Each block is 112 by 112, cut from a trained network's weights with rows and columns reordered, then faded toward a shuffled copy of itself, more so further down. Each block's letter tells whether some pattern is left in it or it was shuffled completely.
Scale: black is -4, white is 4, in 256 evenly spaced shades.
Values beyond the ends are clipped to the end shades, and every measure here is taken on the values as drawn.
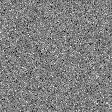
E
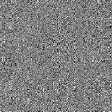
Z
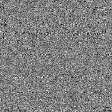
Z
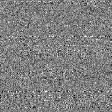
Z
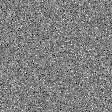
E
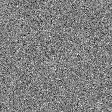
E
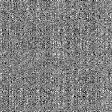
Z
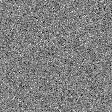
E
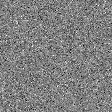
E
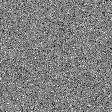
E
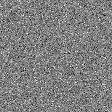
E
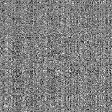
Z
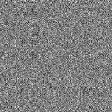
Z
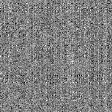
Z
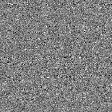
Z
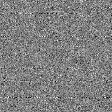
Z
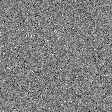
E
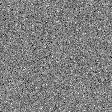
E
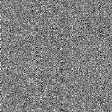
Z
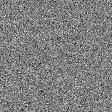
E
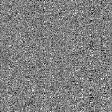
Z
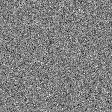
E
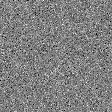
E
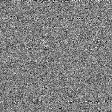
Z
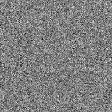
Z
